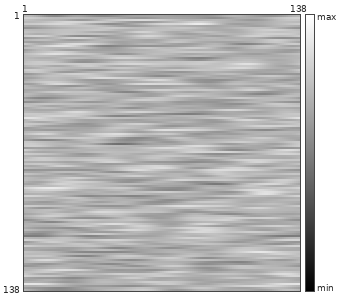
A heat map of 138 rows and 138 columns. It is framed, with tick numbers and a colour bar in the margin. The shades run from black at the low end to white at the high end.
Slope: none. Grain: streaks across. Average level on the scale: 70%. Mirror symmetry: none. Histogram: bell-shaped.
